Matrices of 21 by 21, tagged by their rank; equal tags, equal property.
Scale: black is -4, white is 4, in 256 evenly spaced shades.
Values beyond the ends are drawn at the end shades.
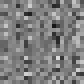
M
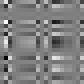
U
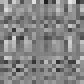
M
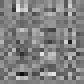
M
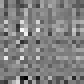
M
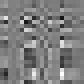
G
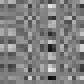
G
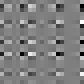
U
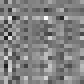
G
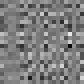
M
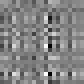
G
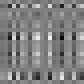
U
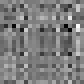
G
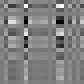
U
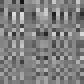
G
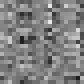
M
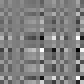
U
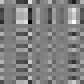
U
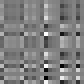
U
